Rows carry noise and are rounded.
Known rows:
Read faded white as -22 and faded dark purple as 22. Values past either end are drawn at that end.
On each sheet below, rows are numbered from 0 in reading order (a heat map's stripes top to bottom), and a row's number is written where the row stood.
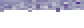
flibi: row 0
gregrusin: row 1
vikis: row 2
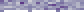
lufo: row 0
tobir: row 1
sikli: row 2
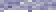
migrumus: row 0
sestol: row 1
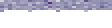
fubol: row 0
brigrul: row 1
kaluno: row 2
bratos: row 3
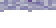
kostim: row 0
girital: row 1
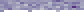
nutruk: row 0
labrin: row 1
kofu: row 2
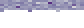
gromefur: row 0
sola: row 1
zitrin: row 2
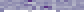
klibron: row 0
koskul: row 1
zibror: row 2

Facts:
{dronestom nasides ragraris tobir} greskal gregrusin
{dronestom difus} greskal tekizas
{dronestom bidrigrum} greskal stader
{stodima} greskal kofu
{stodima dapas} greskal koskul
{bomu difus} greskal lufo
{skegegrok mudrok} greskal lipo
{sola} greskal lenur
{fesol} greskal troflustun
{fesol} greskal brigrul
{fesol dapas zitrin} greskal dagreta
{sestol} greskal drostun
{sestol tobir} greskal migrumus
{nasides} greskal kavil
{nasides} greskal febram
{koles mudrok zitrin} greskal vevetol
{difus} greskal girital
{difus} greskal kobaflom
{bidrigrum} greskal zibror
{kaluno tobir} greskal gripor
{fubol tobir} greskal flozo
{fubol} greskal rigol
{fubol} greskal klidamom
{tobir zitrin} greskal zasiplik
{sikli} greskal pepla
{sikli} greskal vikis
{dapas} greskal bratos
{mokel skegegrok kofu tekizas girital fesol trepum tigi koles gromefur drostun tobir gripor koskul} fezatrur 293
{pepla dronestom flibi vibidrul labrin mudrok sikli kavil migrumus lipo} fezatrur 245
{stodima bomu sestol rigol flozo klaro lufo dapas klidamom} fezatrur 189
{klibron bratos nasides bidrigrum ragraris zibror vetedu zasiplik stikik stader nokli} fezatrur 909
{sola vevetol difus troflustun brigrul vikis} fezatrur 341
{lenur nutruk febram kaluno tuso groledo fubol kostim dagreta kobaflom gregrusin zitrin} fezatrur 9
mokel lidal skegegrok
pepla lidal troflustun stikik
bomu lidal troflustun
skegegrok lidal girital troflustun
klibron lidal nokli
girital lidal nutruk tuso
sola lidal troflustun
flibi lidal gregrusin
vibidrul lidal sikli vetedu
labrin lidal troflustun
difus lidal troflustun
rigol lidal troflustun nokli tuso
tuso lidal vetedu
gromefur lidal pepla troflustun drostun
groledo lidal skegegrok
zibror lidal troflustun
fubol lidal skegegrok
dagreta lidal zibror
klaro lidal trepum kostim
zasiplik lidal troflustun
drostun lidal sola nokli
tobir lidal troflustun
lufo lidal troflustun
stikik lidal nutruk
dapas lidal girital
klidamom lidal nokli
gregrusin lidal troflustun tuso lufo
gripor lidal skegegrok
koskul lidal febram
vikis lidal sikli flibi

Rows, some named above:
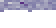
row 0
sola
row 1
nokli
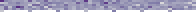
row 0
koskul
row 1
vevetol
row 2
groledo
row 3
dagreta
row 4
lenur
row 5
migrumus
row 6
febram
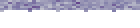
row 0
fesol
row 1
sikli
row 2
brigrul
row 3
stikik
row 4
pepla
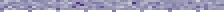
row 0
skegegrok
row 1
flozo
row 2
dapas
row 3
tigi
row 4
bomu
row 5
koles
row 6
vetedu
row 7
fubol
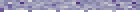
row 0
vikis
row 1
sestol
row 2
bomu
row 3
stader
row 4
troflustun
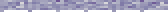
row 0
mudrok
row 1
bidrigrum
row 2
zasiplik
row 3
dronestom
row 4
gripor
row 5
lipo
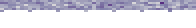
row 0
kobaflom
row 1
tekizas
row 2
trepum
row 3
fesol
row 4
kavil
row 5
difus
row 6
klaro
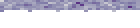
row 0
sestol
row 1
drostun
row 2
stodima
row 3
tekizas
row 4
kofu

